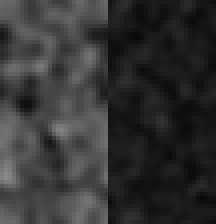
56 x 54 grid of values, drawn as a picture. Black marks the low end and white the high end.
It is made of 1 by 2 panels. Panel 1,1: low, blotchy. Panel 1,2: very low, blotchy, faint in contrast.
